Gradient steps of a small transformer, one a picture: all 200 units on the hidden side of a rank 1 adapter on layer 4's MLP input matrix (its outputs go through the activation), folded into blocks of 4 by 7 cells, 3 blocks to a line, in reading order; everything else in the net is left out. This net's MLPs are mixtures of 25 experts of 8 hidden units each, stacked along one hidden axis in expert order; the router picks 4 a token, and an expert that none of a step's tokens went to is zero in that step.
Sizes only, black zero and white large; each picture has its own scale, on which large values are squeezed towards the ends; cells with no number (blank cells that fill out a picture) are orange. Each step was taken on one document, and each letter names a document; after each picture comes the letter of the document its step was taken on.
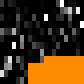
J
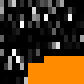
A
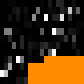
J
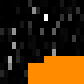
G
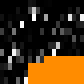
G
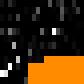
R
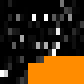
J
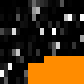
A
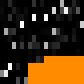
R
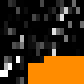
J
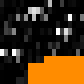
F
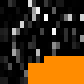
G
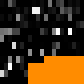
R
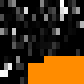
R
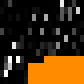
J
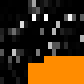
A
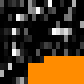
F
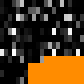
F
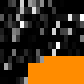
A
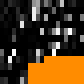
A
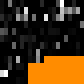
R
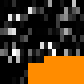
F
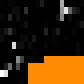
R
